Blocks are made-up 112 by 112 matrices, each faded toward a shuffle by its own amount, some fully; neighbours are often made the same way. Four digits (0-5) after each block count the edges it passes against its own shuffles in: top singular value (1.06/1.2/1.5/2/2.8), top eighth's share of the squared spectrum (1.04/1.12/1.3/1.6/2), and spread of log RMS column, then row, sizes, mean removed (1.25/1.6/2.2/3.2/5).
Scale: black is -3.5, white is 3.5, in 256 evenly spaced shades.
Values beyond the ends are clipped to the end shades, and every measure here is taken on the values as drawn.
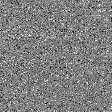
1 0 0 2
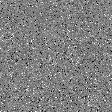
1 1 0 1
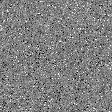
0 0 0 0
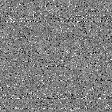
2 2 0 3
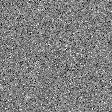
0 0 0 0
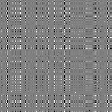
5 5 4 4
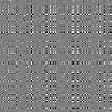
5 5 4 4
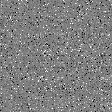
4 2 1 1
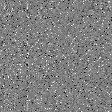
3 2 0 0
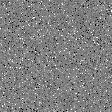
3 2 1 0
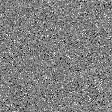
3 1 0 0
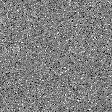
2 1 0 0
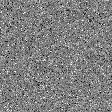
1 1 0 0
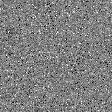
3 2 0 0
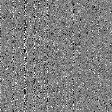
2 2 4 0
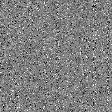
1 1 2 0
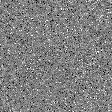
0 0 0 0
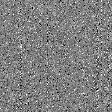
1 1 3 0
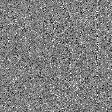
1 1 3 0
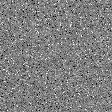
0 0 0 0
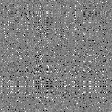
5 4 2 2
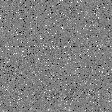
3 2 0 1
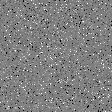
0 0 0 0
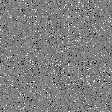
3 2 1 1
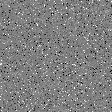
1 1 0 0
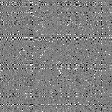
5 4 3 3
